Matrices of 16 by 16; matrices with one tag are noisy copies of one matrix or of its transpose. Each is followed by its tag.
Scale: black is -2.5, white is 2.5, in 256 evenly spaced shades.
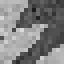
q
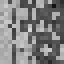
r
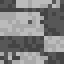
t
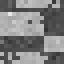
t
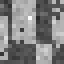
t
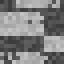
t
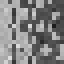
r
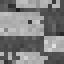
t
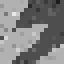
q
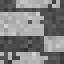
t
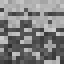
r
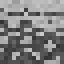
r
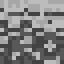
r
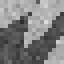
q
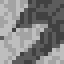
q
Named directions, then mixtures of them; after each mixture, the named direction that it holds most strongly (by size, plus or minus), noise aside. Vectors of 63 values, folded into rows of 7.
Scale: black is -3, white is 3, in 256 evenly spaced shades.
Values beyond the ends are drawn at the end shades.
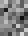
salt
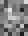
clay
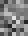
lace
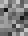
salt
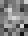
clay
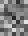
lace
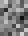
salt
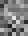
lace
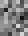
salt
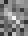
lace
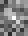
lace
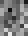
clay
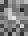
clay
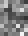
clay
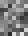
salt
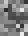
clay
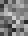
lace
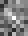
lace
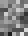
salt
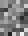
salt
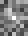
clay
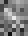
lace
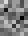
salt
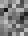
salt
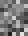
lace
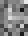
clay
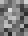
clay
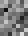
salt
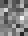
salt
